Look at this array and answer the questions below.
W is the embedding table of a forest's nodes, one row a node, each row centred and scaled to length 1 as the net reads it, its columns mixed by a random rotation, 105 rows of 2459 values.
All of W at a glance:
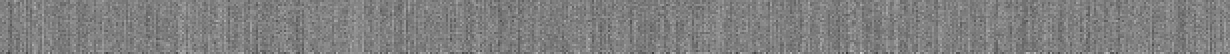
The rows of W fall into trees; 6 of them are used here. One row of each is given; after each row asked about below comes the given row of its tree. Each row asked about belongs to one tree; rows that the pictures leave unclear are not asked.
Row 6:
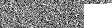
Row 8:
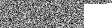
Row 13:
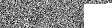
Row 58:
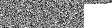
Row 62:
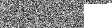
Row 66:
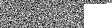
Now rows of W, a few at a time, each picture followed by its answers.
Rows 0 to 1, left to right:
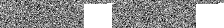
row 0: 6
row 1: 13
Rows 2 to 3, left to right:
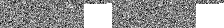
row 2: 66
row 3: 58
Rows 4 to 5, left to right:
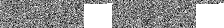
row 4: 8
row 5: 13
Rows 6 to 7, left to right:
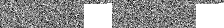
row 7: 6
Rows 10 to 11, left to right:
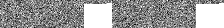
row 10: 6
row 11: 62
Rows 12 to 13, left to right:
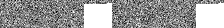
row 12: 13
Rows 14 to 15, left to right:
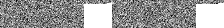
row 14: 6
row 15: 13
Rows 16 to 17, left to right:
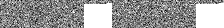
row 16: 13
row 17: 6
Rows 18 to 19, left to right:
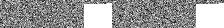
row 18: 13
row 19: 58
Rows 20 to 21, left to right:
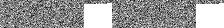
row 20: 58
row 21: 62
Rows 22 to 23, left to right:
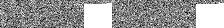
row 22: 6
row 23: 66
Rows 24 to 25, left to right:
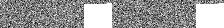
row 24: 66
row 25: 62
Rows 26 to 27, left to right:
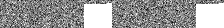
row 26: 13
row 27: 58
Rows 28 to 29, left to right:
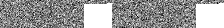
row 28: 13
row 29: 13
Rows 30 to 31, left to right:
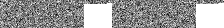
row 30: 62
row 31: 8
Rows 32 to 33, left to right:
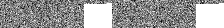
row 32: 66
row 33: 62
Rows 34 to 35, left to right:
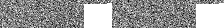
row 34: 6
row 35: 6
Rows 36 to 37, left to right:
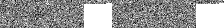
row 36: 13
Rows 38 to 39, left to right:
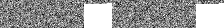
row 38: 8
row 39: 62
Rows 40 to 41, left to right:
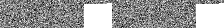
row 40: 58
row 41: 62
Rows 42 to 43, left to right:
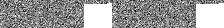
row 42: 62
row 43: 62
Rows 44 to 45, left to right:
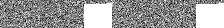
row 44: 8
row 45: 66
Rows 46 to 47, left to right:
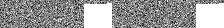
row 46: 66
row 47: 58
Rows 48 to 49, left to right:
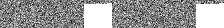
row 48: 8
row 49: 62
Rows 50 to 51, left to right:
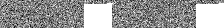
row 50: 62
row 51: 66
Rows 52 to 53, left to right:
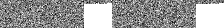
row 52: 8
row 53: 58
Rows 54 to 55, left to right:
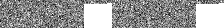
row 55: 62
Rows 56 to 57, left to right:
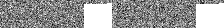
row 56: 6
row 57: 62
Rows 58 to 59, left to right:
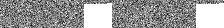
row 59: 8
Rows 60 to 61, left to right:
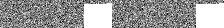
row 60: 8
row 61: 8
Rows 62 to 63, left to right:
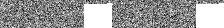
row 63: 8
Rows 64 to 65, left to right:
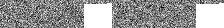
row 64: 6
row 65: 62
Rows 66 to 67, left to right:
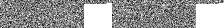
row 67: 6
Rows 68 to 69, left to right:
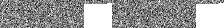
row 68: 62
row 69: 13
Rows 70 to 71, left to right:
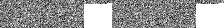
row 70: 8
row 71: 8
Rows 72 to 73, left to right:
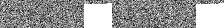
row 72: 62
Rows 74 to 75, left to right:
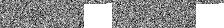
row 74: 13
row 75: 62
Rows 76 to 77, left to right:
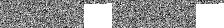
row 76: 8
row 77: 62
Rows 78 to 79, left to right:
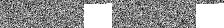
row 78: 8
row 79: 8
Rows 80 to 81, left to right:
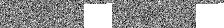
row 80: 66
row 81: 13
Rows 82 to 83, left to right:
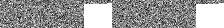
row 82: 8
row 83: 58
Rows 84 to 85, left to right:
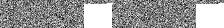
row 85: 13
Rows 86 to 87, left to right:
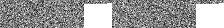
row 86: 58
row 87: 6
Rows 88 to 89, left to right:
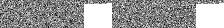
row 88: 8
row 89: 6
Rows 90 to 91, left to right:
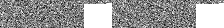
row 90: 6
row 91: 6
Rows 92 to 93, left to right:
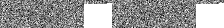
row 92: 62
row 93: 13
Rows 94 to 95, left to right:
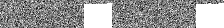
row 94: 6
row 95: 8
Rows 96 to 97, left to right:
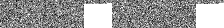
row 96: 8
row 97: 6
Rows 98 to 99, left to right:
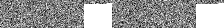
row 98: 8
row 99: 66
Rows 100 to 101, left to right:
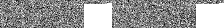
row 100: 6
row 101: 6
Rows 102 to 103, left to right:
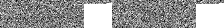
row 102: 6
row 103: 13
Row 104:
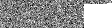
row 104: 8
